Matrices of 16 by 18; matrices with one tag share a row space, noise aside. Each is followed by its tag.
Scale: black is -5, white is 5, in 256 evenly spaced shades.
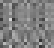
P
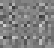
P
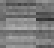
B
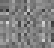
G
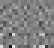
P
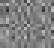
G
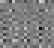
P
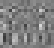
P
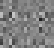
P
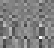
P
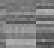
B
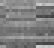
B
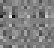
P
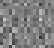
P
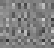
G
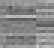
B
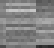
B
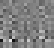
P
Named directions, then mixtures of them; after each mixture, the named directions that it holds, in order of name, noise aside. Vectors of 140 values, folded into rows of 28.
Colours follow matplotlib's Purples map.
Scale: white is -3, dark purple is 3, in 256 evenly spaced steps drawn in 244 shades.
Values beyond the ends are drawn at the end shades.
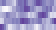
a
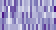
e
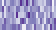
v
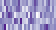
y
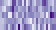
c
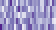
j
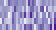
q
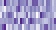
a, v, y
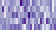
v, y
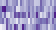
a, j, y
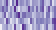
j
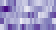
a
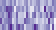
a, j, q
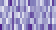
j, q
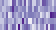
c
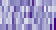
q, v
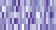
c, j, y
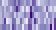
q, v, y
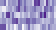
a, j, y
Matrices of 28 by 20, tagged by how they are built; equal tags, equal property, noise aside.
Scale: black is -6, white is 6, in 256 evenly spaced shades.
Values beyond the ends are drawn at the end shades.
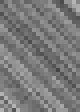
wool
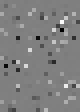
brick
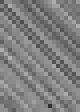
wool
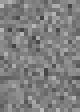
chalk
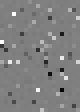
brick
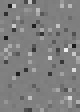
brick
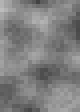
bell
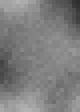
bell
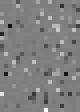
brick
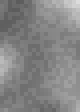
bell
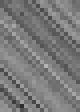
wool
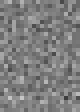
chalk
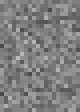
chalk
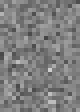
chalk
